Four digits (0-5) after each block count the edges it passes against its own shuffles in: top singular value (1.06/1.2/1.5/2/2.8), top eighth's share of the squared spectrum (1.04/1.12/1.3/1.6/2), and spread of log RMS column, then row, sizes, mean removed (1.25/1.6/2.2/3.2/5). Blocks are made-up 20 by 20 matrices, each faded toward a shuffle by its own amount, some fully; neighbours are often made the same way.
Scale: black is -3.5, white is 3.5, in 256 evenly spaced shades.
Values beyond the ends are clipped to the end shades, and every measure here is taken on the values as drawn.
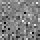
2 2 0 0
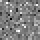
0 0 0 0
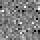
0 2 0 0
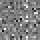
2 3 1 0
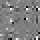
3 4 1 2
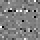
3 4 0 1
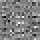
3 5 2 2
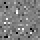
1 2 0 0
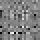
3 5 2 2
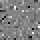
0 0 0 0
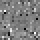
1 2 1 0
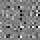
3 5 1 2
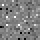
1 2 0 0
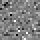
0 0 0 0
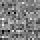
3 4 0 1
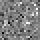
1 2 0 0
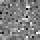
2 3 0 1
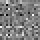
3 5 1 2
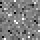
0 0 0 0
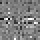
3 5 0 2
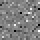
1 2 0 0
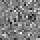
2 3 1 0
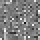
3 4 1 0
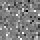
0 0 0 0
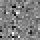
2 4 1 0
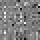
3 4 2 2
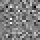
3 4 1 2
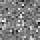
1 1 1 0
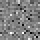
2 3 0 0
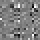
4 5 2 2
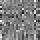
3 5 2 2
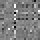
3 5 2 2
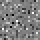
0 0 0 0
